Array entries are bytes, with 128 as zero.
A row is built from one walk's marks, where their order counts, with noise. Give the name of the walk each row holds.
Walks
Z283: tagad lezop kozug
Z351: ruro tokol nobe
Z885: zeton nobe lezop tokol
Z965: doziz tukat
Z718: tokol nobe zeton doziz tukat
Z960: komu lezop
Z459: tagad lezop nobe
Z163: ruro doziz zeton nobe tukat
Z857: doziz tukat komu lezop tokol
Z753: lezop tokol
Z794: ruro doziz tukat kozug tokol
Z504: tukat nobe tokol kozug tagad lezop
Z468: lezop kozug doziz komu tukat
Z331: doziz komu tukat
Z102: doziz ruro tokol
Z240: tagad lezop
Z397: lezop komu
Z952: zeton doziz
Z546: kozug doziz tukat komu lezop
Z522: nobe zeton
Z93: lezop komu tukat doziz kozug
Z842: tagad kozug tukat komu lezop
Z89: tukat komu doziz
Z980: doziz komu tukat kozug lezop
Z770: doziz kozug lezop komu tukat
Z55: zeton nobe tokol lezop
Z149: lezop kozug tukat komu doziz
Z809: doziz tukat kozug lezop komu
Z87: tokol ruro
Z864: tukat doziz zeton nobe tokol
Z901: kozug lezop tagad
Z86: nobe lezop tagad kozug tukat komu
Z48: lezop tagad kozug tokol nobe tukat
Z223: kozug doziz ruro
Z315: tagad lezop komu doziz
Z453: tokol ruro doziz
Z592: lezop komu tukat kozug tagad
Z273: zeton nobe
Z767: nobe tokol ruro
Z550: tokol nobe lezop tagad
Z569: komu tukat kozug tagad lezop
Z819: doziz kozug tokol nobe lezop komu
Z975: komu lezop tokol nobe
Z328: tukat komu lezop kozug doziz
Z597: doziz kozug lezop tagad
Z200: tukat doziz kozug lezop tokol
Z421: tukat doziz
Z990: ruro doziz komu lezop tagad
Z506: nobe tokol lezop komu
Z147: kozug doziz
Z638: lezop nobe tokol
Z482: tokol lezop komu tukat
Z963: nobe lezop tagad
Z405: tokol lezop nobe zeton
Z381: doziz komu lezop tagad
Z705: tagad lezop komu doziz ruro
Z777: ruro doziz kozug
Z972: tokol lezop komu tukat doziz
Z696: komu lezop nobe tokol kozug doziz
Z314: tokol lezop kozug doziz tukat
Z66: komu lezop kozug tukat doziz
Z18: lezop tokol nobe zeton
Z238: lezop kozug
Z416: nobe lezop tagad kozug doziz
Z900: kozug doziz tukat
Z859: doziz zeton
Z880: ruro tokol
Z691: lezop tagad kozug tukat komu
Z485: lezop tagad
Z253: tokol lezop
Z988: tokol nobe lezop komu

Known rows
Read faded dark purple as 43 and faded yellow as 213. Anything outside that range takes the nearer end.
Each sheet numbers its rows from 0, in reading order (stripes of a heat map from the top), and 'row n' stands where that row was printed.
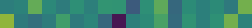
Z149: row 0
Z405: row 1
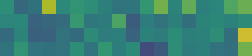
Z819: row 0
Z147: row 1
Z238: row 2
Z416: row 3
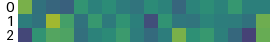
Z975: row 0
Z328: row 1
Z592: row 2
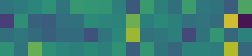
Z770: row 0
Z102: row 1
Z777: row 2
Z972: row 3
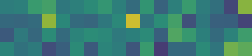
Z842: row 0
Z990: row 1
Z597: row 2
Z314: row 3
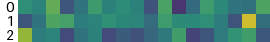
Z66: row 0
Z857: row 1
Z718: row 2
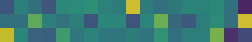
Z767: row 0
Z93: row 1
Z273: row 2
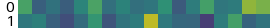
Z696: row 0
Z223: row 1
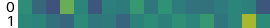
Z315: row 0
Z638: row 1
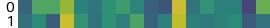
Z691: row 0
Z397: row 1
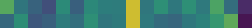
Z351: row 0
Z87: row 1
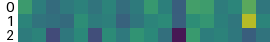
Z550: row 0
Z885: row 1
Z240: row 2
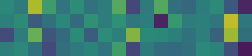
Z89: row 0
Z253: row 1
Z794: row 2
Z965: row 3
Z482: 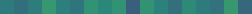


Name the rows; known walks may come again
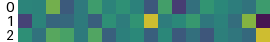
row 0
Z66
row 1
Z880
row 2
Z546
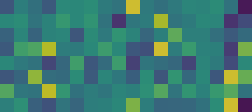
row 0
Z767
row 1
Z522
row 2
Z485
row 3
Z691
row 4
Z900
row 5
Z200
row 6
Z988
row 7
Z453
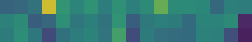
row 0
Z506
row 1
Z952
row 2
Z965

